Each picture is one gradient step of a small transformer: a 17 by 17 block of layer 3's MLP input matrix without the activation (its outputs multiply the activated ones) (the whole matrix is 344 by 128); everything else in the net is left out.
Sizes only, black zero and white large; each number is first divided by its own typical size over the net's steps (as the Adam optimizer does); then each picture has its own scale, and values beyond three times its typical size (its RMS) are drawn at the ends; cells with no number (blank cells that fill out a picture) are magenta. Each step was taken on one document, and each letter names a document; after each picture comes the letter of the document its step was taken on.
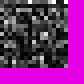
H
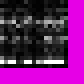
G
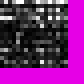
H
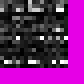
G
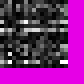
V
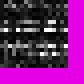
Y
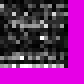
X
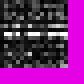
X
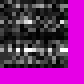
V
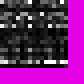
G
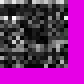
H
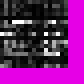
Y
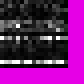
G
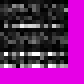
X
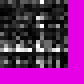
H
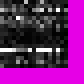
H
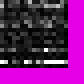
G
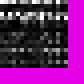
H
